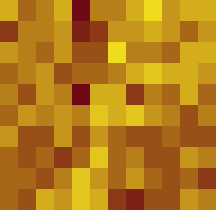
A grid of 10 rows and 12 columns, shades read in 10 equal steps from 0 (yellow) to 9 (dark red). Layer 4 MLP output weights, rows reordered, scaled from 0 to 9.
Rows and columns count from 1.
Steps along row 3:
up up down up same down up same up down same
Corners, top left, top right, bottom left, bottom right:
2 2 5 4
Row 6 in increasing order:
1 1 2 3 3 3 4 4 4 4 5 6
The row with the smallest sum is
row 1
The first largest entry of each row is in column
5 5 5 4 5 11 2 4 12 8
